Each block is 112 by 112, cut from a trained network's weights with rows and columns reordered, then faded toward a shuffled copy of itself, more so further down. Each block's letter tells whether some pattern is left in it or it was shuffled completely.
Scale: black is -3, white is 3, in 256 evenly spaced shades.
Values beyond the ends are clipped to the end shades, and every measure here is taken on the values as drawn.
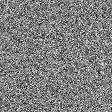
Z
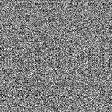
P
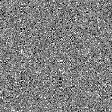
P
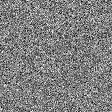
P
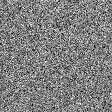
Z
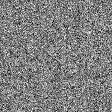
P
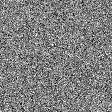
Z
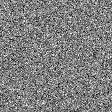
Z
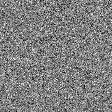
Z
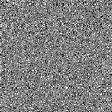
P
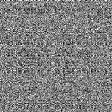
P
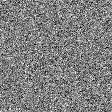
Z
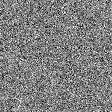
Z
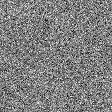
Z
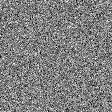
Z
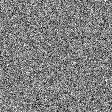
Z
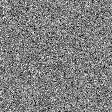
Z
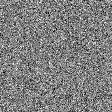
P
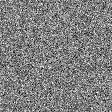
Z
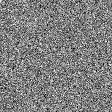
Z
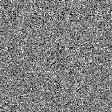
P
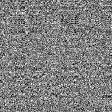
P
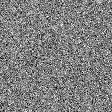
Z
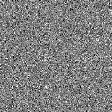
P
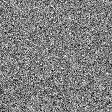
Z
